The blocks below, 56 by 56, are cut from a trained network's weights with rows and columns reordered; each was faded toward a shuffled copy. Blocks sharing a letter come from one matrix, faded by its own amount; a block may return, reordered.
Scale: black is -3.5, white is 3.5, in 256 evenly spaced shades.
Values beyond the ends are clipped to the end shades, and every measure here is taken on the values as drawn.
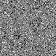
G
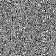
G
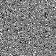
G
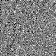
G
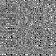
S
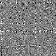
S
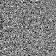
G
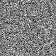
G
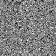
G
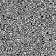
G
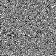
G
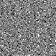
G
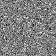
G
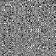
S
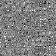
S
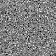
G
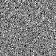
G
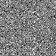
G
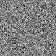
G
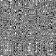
S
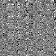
S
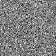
G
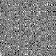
S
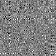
S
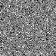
G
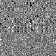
S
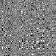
S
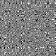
S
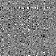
S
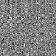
S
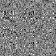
S
